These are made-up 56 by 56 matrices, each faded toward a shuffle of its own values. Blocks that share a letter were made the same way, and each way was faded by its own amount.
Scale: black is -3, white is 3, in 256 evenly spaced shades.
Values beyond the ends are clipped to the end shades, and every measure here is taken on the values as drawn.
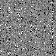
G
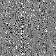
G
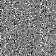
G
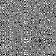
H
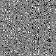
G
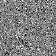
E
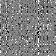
H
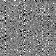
H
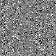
G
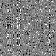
H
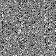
E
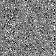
E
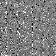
G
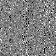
E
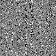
E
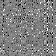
H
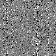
G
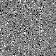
E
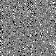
G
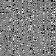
H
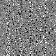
G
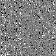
G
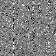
G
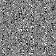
E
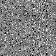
E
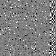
H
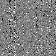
G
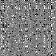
H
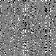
H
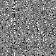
E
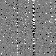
H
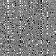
H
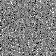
E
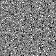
E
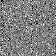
E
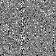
E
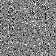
E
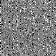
G
